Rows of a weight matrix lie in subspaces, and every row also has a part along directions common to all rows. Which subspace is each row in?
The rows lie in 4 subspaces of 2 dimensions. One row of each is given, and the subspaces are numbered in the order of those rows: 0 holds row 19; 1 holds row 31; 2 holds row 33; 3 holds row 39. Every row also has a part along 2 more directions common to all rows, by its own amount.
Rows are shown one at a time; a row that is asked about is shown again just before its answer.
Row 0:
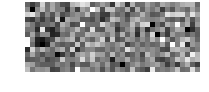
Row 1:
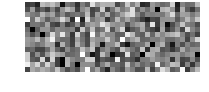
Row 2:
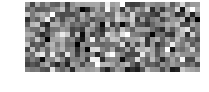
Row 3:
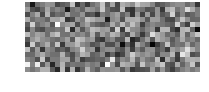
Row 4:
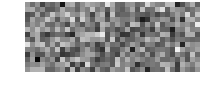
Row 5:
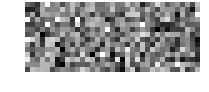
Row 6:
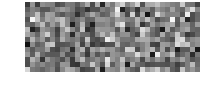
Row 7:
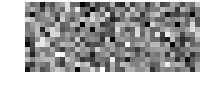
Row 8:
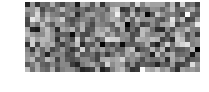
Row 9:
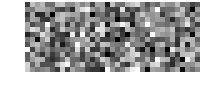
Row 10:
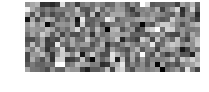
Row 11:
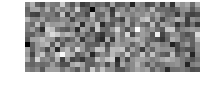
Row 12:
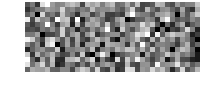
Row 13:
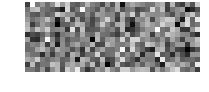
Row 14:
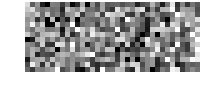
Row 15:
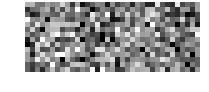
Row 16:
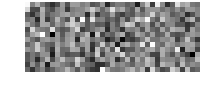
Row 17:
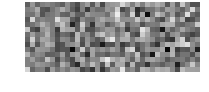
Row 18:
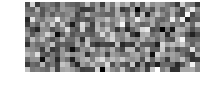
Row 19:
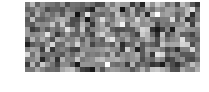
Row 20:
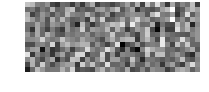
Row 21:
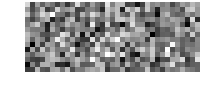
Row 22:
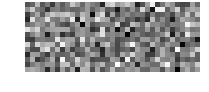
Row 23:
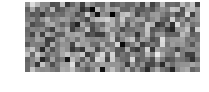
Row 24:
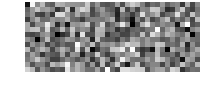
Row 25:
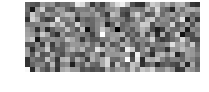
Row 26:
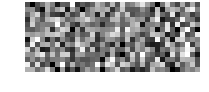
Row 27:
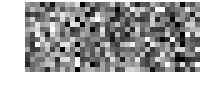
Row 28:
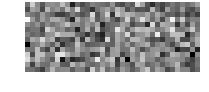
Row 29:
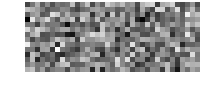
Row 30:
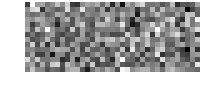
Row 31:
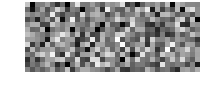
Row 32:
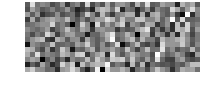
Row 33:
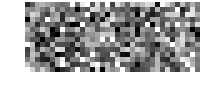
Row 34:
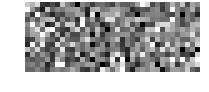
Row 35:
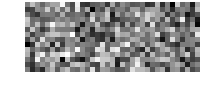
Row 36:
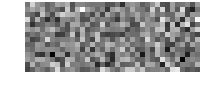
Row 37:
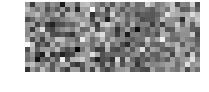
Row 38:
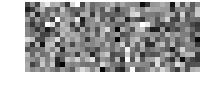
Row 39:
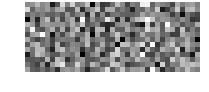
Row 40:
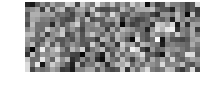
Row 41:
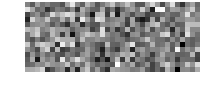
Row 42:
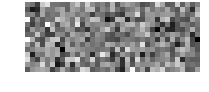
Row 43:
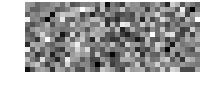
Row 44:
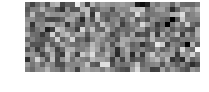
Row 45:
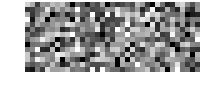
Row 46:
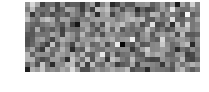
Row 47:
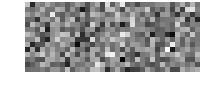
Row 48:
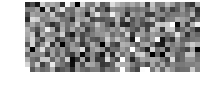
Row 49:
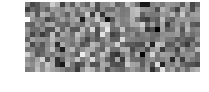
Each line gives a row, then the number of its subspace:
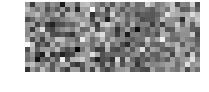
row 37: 2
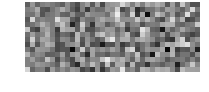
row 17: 0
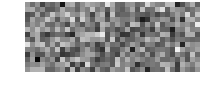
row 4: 2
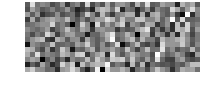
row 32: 0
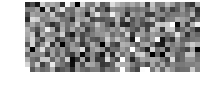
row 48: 0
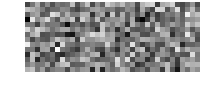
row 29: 2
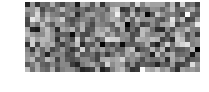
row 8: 0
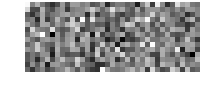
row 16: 3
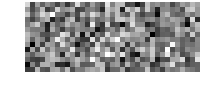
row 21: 1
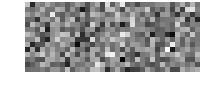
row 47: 1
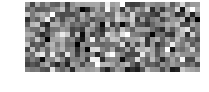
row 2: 1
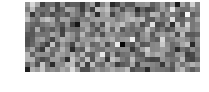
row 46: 0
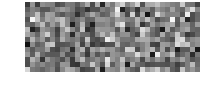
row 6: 0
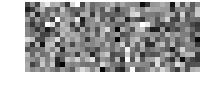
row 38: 3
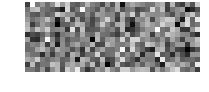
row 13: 1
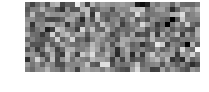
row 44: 3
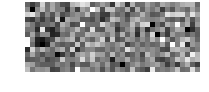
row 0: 2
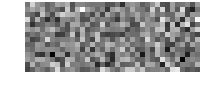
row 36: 1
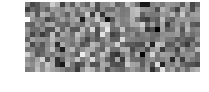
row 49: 3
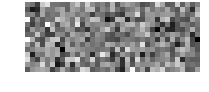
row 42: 3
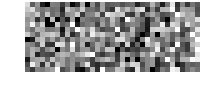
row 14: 3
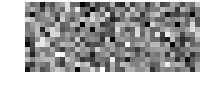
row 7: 2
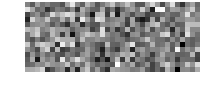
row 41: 2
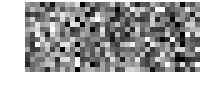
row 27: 2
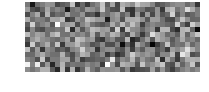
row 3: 1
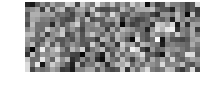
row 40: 0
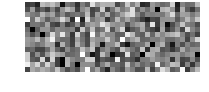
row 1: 3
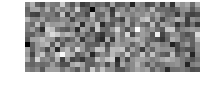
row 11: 2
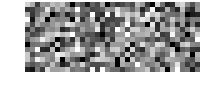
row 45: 2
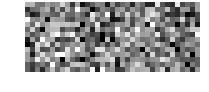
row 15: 2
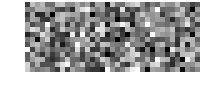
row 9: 1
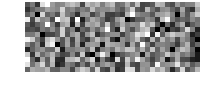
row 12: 3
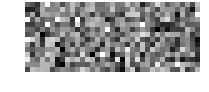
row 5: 3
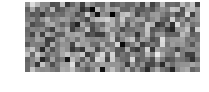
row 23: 0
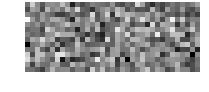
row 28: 2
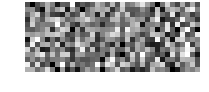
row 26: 1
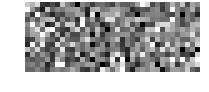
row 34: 3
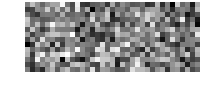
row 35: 2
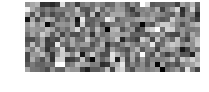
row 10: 3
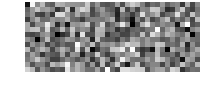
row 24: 1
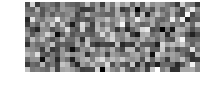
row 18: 0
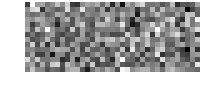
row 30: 1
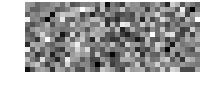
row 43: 1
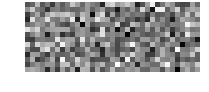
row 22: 2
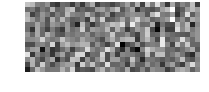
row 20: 0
